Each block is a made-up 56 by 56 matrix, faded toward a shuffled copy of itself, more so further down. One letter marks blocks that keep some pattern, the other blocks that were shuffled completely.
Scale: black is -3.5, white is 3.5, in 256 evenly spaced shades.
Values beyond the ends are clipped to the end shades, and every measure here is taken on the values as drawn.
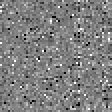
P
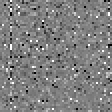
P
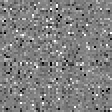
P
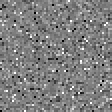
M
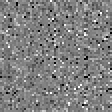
P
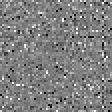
P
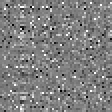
P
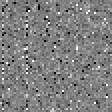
P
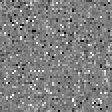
M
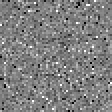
M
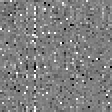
P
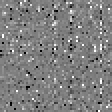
P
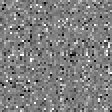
P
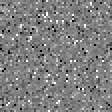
M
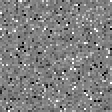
M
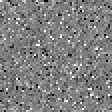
M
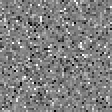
M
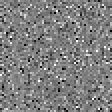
P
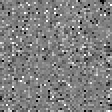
P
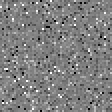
M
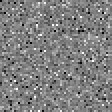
M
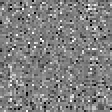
P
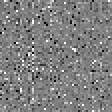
P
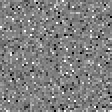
M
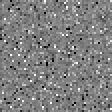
M
